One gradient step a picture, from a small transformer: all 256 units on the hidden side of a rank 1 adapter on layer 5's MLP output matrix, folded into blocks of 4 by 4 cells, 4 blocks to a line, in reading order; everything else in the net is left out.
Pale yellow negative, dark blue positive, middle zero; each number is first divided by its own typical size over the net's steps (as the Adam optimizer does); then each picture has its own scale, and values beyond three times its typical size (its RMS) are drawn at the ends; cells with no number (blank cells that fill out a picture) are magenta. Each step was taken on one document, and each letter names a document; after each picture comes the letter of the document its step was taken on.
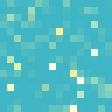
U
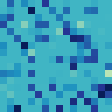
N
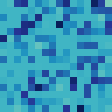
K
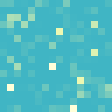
U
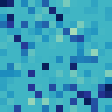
N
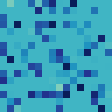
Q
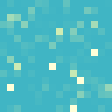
U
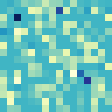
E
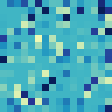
K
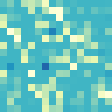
E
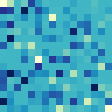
E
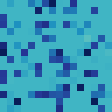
Q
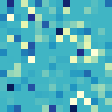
N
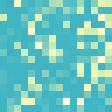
K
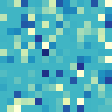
K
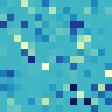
N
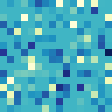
Q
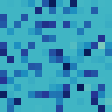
Q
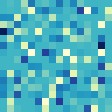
E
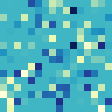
Q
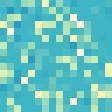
E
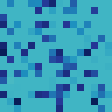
Q
